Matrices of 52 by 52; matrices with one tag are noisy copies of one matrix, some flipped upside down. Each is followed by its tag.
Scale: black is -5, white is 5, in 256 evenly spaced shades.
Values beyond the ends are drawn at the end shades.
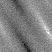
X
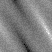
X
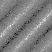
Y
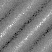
Y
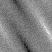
X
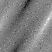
X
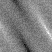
X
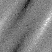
X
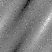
X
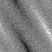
X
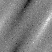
X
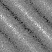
Y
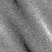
X
